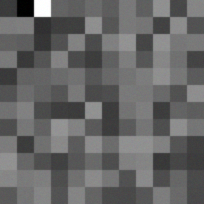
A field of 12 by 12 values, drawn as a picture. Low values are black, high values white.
Odd patch: rougher, in the top left. Mirror symmetry: none. Roughest part: top left. Odd rows or columns: none. Average level on the scale: 40%.
